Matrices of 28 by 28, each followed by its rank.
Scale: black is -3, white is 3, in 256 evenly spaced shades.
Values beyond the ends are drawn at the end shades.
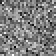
full rank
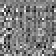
five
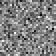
full rank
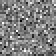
full rank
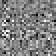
five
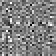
five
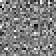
five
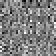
five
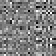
five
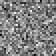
full rank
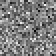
full rank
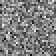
full rank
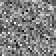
full rank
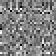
five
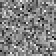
full rank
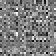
five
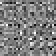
five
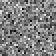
full rank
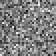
full rank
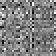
five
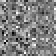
five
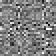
five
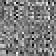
five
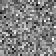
full rank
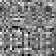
five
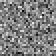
full rank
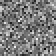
full rank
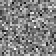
full rank
